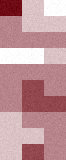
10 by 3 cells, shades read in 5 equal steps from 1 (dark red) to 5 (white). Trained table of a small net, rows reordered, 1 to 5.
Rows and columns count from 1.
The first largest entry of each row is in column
3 2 1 1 1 1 1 1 1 1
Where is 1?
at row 1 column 1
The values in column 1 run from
1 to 5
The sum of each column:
33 32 33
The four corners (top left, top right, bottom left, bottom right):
1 5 4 3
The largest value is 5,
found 3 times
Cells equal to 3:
14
